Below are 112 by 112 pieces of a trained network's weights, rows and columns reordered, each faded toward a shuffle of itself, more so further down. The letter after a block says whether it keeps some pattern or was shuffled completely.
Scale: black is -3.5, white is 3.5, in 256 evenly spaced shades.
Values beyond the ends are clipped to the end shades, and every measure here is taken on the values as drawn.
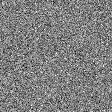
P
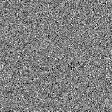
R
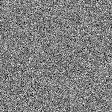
P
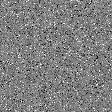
P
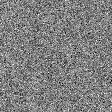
P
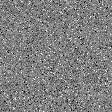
P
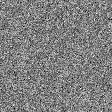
P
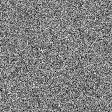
P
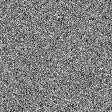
P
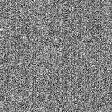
R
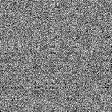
R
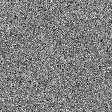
P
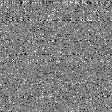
R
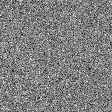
P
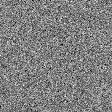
P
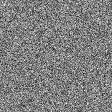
P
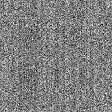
R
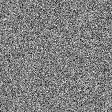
P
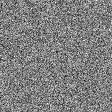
P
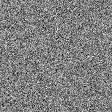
P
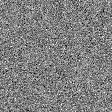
P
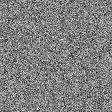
P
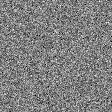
P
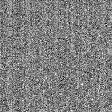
R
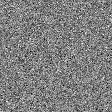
P
